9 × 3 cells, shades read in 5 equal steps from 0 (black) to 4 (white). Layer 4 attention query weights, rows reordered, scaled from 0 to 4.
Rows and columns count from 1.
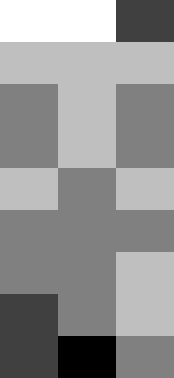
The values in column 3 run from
1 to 3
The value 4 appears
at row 1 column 1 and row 1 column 2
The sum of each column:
20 21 21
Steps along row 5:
down up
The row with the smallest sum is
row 9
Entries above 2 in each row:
2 3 1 1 2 0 1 1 0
